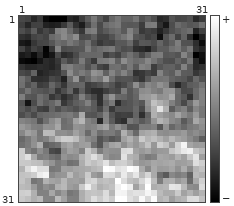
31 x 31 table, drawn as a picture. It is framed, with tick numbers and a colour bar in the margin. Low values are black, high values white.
The values follow a bell shape. The texture is blotchy. The bottom middle is the ninth with the highest average. The field climbs toward the bottom. No regular stripes run through it. The top left is the ninth with the lowest average.
